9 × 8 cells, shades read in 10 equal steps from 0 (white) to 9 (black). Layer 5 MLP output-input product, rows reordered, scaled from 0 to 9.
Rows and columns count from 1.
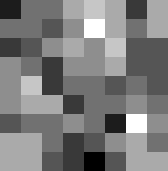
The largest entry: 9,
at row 9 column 5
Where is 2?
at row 1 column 5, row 3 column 6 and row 5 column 2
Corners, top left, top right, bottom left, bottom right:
8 3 3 3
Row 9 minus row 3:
-4 -3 2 4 5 4 -3 -3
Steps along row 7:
down same down up up down up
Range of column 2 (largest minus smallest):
4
